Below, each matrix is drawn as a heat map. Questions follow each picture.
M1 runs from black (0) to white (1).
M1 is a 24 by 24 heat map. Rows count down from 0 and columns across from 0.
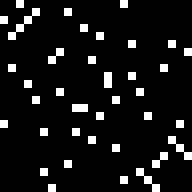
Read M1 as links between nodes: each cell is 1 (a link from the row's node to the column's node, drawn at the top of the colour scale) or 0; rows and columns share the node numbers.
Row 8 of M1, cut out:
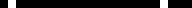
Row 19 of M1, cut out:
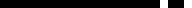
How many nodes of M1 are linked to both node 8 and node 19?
1
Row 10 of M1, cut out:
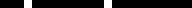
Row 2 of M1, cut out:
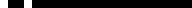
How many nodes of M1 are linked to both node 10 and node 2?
1
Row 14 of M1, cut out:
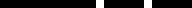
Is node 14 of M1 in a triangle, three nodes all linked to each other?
no
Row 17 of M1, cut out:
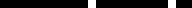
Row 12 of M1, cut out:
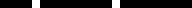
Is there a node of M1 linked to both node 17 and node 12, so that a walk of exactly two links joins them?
no
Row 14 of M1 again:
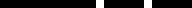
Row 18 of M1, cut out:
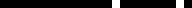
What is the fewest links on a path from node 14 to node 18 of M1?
1
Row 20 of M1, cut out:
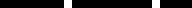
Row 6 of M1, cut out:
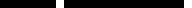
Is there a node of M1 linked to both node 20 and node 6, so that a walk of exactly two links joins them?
no
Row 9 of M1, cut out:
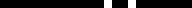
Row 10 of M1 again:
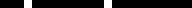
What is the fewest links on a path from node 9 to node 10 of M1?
2
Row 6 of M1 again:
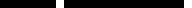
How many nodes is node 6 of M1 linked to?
2
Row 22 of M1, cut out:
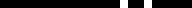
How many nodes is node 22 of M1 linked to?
2
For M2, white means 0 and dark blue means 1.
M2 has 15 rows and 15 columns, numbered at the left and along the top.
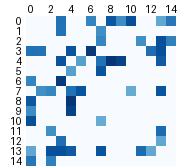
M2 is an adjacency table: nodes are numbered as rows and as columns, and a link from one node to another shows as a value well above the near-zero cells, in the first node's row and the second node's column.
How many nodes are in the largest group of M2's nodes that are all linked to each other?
3
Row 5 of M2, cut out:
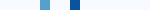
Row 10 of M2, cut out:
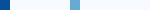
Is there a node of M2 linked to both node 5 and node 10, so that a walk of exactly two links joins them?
yes
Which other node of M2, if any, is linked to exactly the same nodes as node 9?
node 8
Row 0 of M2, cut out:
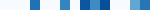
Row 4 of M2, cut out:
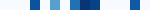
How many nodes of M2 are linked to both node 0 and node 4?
4
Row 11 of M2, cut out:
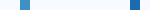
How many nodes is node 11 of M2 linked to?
2
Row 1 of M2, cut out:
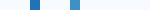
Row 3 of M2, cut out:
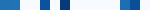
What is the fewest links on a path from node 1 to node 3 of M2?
1
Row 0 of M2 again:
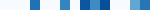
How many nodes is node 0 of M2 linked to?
7
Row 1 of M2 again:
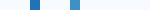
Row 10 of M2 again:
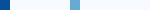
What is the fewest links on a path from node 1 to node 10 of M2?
2
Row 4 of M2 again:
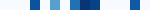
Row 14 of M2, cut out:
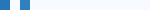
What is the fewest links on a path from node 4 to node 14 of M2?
3
